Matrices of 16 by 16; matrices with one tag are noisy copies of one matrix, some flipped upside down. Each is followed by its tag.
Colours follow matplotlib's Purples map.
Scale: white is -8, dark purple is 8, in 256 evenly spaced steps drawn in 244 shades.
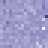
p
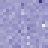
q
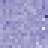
p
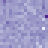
p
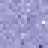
q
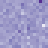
q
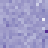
p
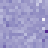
p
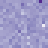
q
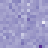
q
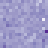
p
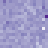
p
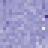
p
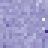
p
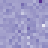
q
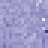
p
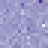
q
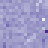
p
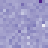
q
